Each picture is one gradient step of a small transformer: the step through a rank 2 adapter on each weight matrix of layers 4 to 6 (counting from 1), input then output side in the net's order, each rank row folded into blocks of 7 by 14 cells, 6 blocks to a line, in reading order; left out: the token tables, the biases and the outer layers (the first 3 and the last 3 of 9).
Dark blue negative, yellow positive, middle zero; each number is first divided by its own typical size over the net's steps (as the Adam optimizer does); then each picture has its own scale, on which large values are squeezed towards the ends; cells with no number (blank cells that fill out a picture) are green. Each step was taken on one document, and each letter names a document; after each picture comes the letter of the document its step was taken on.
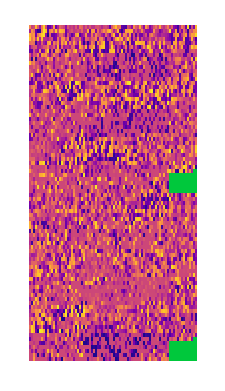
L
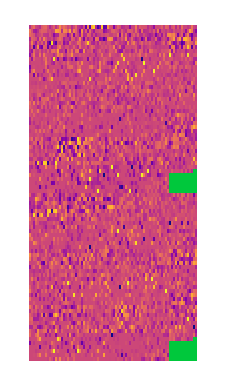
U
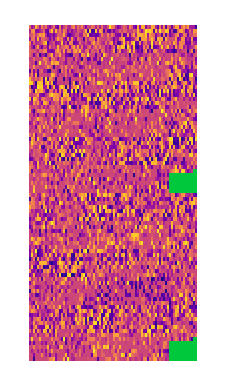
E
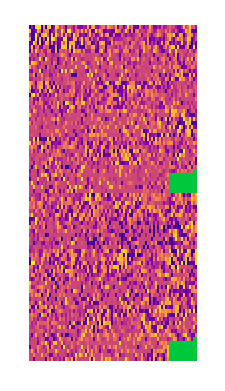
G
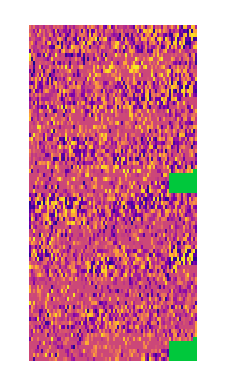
E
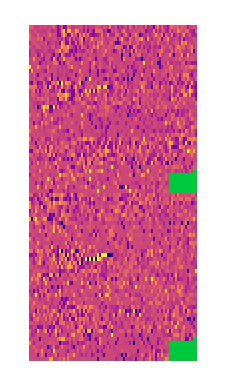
U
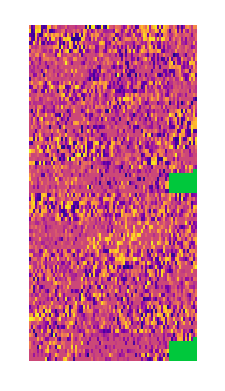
G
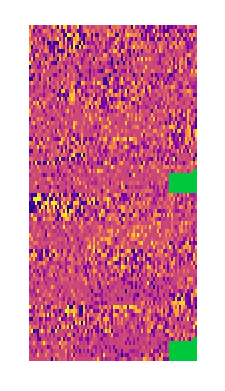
U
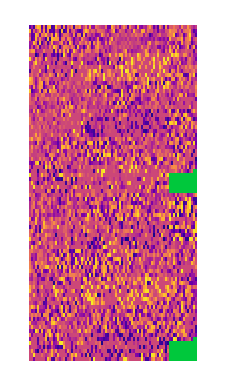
G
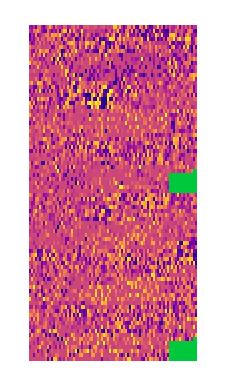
U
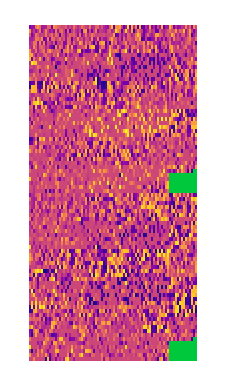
G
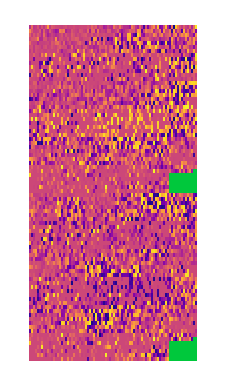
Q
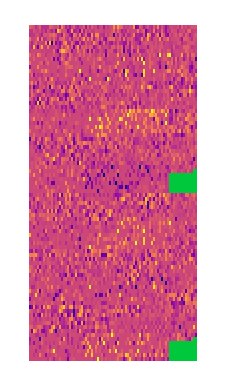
U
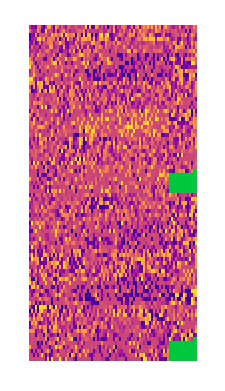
G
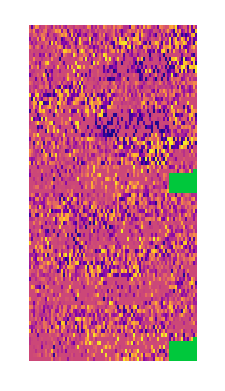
Q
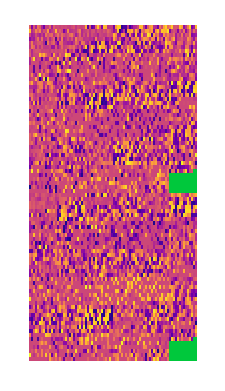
E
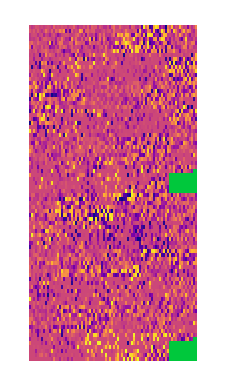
Q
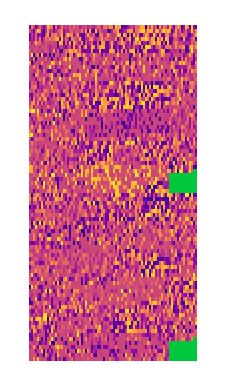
L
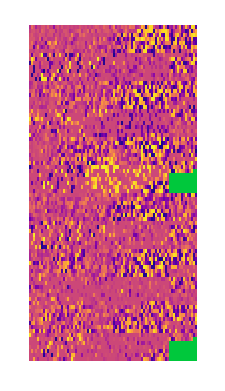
L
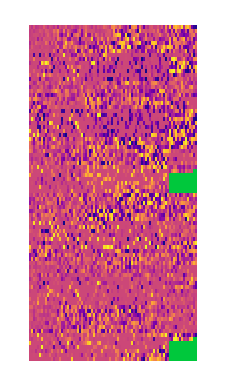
Q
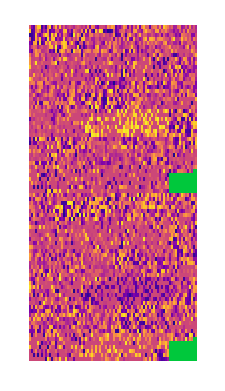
G
